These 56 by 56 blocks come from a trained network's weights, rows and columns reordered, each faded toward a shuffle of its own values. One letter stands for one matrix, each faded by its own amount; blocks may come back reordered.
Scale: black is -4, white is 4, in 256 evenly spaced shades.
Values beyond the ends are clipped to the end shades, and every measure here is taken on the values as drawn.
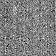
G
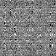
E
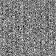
G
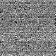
E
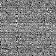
E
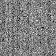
G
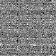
E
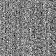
G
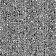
G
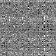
E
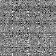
E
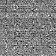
E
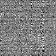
E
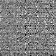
E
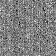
G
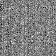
G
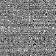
E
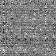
E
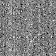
G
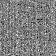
G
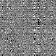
E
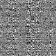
E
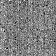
G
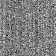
G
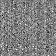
G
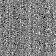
G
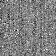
G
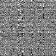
E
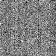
G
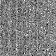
G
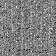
G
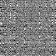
E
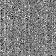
G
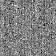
G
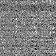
E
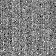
G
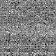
E
